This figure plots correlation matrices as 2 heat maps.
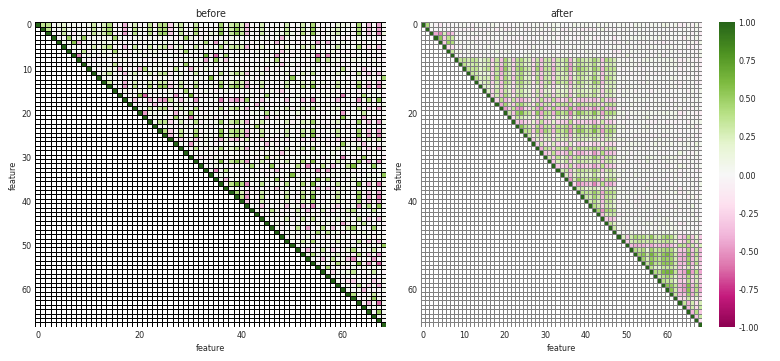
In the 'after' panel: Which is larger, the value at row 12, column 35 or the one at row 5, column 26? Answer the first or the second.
the first
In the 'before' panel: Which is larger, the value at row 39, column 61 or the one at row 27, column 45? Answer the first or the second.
the first
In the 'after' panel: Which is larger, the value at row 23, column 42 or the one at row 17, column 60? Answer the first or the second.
the first
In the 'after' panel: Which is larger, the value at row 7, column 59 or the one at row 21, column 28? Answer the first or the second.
the second
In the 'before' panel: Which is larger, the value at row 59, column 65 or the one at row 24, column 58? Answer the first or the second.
the second
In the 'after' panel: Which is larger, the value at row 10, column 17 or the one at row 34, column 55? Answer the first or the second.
the second
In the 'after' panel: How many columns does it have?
69
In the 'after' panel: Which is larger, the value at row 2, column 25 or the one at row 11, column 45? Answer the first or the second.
the second
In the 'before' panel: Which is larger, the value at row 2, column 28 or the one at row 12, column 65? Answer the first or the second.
the first
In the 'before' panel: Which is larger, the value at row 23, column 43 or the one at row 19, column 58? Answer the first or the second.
the first
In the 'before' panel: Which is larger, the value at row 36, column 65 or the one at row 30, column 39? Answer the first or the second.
the second
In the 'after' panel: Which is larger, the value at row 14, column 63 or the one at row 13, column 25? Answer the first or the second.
the second
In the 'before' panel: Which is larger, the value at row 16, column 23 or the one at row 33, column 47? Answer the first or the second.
the first
